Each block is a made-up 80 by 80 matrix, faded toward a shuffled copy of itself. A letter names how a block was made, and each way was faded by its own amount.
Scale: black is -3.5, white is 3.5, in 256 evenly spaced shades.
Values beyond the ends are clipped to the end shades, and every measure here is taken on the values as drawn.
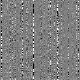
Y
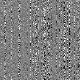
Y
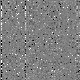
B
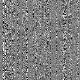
Y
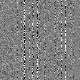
Y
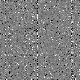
B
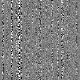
Y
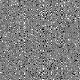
B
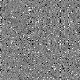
B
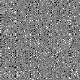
B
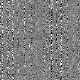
Y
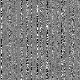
Y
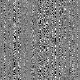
Y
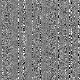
Y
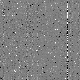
B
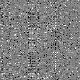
B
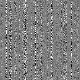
Y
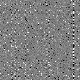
B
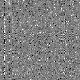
B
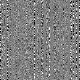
Y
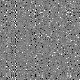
B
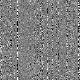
Y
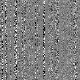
Y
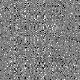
B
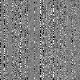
Y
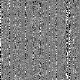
Y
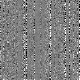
Y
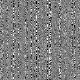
Y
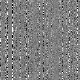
Y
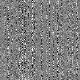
Y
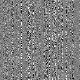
Y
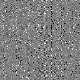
B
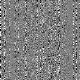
Y
